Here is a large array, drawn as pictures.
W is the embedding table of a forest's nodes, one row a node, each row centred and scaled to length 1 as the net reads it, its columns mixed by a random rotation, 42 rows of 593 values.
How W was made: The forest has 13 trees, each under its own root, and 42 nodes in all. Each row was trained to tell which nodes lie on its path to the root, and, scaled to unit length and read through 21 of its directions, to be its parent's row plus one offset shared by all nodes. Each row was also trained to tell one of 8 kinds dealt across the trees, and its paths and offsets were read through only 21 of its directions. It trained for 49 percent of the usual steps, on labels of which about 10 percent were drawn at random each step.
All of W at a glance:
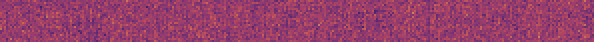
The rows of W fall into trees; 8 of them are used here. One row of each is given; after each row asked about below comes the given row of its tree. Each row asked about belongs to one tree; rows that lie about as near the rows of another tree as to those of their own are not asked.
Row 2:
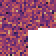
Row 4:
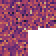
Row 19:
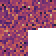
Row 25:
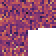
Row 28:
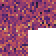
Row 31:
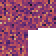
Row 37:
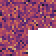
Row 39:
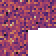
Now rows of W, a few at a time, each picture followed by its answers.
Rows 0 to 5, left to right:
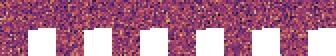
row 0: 31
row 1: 4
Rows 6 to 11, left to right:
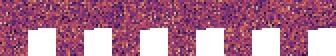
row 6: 4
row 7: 28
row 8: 37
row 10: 28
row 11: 19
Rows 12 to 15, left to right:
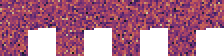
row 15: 25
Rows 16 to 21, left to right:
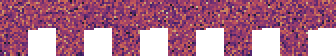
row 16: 25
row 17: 39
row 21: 28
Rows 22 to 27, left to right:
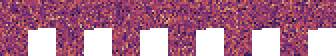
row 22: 19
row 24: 25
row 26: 39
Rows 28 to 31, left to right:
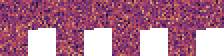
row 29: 39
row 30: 19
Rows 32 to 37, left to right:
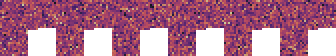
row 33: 4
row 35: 25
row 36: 4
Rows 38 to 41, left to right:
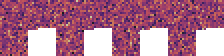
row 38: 2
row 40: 28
